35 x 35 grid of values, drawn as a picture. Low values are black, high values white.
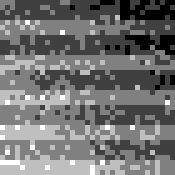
Values rise toward the bottom left. No row or column stands out. The top right is the ninth with the lowest average. Stripes running across repeat 5 times from top to bottom.
